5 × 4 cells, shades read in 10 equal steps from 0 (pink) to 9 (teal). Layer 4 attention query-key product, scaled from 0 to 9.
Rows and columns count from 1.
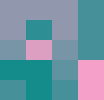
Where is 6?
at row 4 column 3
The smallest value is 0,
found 2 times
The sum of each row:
19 23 18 24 23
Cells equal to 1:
1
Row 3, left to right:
5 1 5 7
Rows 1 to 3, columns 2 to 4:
4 4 7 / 8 4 7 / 1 5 7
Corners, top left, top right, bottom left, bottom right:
4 7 7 0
